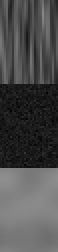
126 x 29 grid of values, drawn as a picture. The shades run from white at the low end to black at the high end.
The table splits into 3 rows of 1 panel. Panel 1,1: high, streaked downward. Panel 2,1: very high, fine-grained, faint in contrast. Panel 3,1: middling, smooth, faint in contrast.
